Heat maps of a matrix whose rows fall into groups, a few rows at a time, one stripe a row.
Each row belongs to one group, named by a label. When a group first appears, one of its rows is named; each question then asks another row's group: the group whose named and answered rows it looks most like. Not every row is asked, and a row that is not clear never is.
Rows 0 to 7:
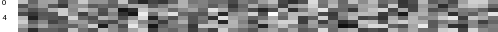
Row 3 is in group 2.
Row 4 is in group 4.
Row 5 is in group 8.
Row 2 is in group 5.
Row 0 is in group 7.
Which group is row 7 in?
4
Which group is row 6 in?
8
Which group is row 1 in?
7
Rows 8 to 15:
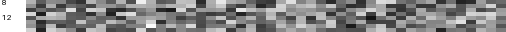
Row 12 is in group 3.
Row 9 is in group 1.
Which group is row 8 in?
8
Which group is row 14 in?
1
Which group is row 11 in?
7
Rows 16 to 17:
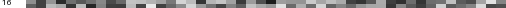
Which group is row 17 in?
7
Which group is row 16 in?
1
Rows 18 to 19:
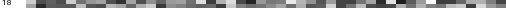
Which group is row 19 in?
4
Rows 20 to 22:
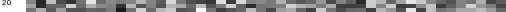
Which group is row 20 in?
8
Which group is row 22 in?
3
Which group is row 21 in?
5
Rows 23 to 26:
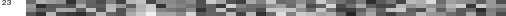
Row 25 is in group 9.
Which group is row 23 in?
3
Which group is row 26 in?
1
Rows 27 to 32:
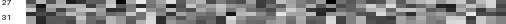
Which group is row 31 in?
4
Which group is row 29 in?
8
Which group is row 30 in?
2
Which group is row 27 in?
3
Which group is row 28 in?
5
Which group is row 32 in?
4
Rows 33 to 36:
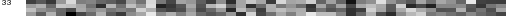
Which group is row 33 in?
2
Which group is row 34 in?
9
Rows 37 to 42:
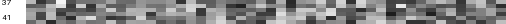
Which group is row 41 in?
8
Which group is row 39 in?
1
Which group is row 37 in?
7
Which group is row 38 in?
7
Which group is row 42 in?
9
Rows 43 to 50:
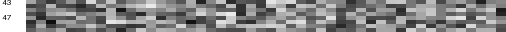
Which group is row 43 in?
9
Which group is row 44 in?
1
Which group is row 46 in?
5
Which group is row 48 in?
9
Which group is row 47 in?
4
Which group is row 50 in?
3
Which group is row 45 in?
3
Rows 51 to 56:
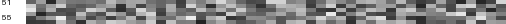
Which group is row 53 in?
8
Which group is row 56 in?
9
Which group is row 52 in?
5
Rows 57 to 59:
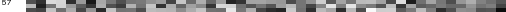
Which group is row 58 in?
5
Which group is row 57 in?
7
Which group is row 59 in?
5
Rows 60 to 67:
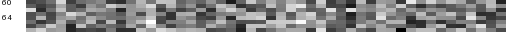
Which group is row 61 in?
9
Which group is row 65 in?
9
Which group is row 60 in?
3
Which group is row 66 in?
7
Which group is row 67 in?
3
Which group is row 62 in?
5
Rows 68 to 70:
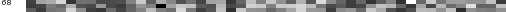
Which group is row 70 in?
2
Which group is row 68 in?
3
